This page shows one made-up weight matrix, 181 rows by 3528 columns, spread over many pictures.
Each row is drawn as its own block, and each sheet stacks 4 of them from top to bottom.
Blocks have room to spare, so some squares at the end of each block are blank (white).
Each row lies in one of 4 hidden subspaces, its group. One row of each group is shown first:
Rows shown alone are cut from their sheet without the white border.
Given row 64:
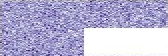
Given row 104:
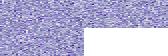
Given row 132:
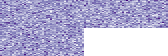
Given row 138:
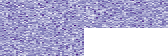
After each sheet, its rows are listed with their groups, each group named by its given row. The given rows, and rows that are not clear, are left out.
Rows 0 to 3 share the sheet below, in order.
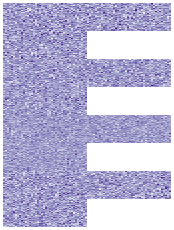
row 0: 138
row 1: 132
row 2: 138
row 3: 138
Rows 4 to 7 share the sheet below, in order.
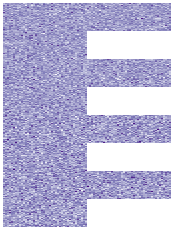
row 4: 132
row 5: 104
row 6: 104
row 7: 104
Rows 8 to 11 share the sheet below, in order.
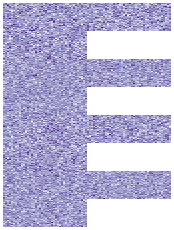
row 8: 132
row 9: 104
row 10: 64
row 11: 104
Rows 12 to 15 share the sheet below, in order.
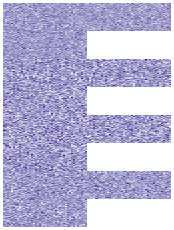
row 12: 64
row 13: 104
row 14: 64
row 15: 138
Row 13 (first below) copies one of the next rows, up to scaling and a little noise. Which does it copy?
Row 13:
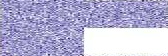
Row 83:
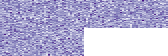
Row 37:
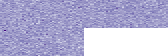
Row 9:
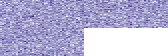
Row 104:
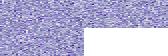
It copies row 83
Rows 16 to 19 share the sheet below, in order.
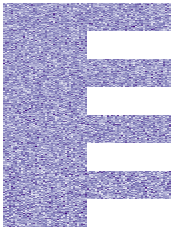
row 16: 132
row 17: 104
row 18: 138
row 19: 138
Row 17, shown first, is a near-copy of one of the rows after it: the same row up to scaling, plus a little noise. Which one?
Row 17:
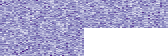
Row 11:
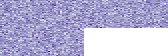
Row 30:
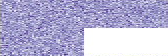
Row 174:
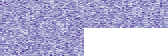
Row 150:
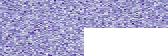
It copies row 174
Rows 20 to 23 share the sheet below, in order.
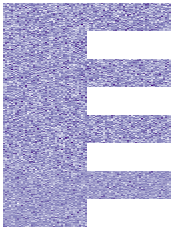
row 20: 132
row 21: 132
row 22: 64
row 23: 138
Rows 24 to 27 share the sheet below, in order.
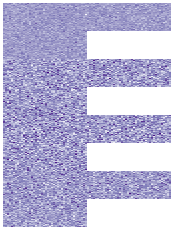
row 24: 138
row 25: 64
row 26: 138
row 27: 64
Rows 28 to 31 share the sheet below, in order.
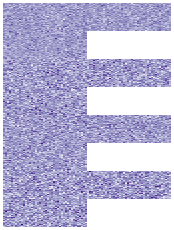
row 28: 64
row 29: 64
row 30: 104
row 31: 132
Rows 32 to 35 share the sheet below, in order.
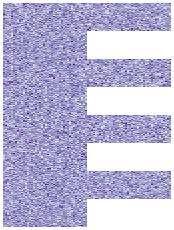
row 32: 64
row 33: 132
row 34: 104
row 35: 64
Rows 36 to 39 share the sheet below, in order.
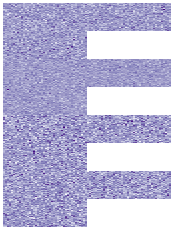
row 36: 138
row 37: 104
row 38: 104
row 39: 64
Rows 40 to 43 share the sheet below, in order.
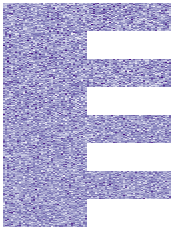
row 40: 64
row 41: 132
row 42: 132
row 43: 104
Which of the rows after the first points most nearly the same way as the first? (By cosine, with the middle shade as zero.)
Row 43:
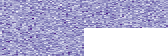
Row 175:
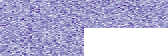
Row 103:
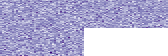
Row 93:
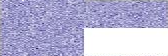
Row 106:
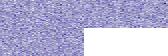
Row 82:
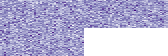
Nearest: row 175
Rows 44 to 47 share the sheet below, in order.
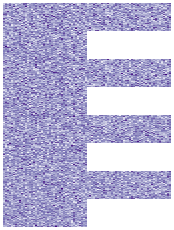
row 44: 64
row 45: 64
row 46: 64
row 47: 64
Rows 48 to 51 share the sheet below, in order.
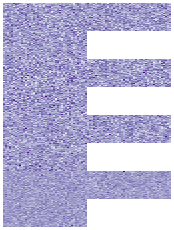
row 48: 64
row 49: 138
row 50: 64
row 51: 138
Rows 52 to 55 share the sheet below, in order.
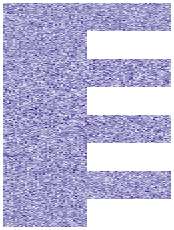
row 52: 104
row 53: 64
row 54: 132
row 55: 64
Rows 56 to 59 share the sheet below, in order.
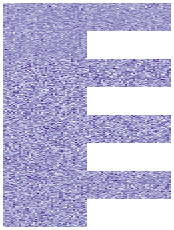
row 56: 104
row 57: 138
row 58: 64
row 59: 138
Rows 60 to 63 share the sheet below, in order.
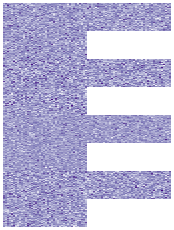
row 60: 132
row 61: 138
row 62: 104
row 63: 132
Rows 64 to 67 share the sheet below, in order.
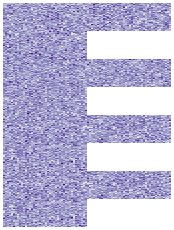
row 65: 132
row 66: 138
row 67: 138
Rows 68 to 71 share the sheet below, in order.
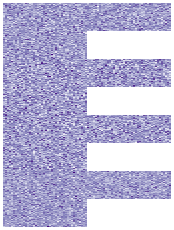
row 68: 104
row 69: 138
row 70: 104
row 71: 64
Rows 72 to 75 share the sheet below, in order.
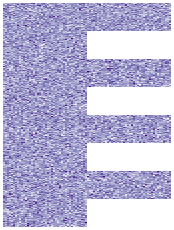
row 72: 138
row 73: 104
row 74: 104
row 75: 132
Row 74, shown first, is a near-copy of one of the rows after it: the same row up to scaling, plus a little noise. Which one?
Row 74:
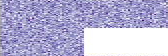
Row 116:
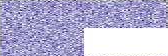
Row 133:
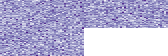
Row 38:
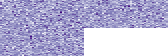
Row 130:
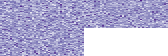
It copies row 116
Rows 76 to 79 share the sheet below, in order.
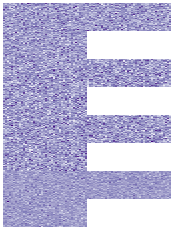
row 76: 138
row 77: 132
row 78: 132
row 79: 104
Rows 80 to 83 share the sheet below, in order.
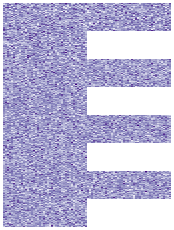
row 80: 132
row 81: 64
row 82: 64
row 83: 104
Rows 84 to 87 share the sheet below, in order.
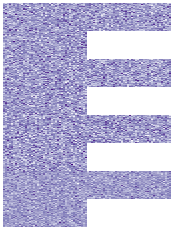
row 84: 104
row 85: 64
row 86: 64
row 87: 64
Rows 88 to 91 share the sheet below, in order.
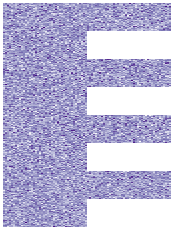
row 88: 132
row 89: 104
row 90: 104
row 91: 104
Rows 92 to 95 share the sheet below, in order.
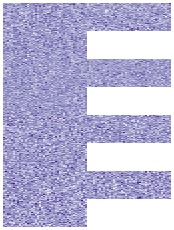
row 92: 64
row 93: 138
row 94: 104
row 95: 104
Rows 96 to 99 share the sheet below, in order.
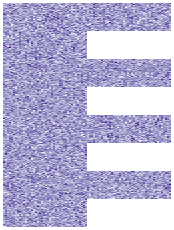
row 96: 64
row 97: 138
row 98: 104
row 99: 138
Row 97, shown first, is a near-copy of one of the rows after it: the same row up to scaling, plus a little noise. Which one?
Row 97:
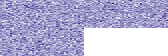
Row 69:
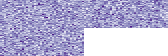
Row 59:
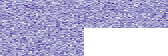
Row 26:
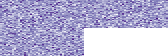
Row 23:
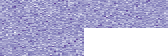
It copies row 59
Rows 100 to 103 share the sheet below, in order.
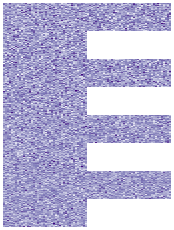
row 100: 138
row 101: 104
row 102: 138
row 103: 104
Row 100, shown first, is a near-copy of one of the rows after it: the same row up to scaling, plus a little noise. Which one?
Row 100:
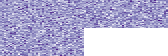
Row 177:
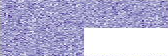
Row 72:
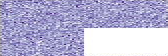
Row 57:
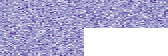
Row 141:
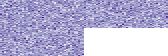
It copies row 57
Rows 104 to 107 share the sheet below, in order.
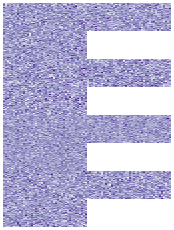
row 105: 132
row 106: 104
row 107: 104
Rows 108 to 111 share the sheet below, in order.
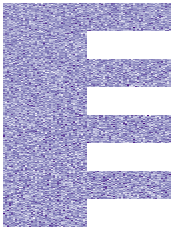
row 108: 104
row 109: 64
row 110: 104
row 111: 64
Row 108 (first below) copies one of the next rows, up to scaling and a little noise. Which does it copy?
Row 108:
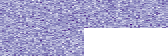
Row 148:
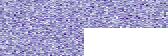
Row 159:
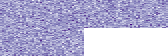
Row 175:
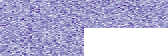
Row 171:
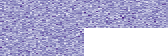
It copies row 159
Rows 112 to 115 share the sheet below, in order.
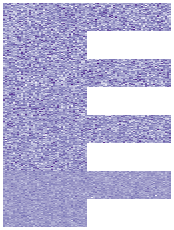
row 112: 138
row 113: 138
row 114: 104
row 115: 64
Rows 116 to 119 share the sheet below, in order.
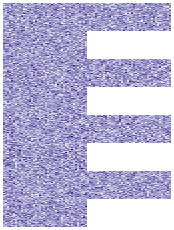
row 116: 104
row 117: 64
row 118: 138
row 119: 138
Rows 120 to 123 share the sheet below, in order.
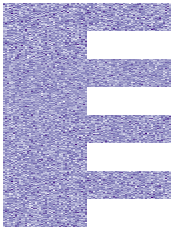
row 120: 132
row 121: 104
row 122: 104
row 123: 132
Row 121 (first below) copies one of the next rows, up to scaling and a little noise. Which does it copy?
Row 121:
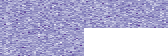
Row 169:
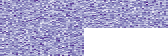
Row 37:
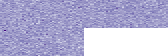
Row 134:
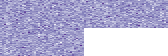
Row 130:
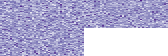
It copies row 134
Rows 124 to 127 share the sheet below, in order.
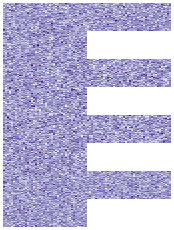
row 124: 132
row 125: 64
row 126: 132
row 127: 64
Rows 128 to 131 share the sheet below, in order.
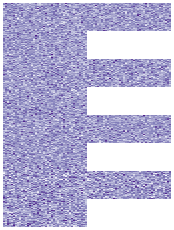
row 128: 104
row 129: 64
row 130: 104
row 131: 132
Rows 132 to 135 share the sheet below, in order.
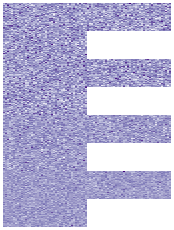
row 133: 104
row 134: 104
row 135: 138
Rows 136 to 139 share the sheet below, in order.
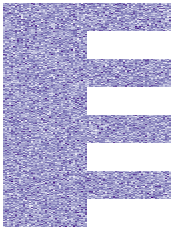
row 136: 138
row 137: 132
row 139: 132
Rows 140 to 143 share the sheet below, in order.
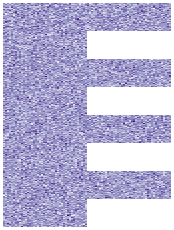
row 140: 138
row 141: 138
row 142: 104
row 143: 138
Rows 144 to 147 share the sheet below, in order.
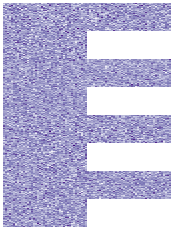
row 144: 138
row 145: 64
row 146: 104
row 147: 104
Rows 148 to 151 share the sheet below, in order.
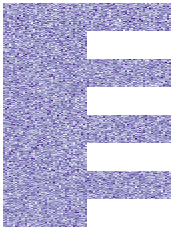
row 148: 104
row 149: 132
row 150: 104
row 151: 132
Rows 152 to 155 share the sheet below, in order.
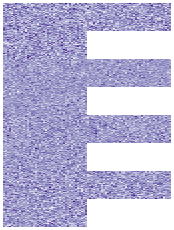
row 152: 132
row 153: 138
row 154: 138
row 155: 104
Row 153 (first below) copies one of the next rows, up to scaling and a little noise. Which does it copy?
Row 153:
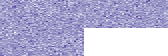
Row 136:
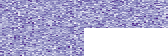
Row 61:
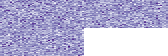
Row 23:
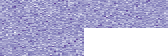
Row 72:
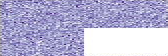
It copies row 23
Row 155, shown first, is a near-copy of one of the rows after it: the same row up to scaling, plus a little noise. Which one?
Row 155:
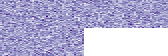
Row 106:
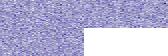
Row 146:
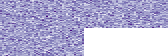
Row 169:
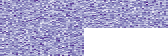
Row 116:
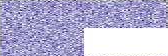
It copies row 146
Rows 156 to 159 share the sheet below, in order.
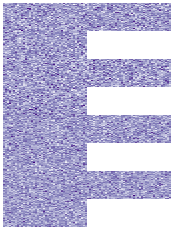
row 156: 138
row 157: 64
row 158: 64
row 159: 104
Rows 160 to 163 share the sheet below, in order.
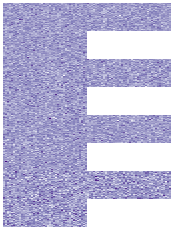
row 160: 64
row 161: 64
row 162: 104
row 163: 132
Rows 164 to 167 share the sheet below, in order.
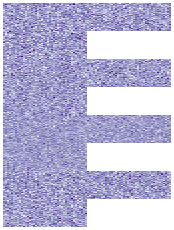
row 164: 64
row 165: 138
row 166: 132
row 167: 64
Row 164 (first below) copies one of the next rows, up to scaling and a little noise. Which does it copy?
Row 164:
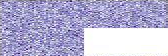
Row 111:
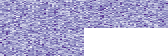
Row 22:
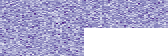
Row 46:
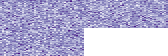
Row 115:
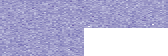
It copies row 46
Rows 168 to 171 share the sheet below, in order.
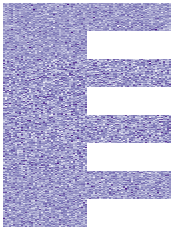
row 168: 132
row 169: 104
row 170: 138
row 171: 104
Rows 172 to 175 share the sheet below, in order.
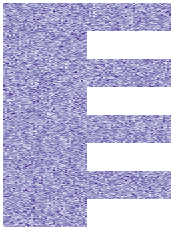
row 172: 64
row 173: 132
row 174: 104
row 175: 104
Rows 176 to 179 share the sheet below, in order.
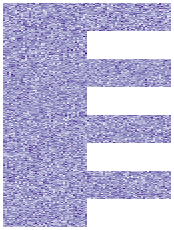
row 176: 138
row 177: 138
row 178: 132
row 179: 104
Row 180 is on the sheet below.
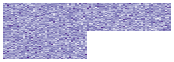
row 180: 132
